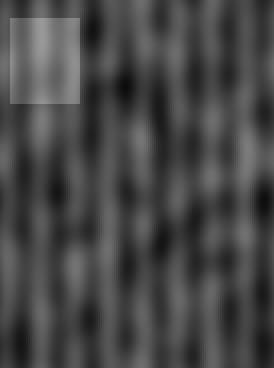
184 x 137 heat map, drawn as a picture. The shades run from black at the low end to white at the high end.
Ninth with the highest average: top left. Odd patch: higher, in the top left. Stripes: upright, repeating 8 times. Average level on the scale: 30%.
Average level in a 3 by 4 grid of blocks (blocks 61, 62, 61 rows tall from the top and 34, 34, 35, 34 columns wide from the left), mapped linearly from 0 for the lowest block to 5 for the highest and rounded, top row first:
5111
0102
1110
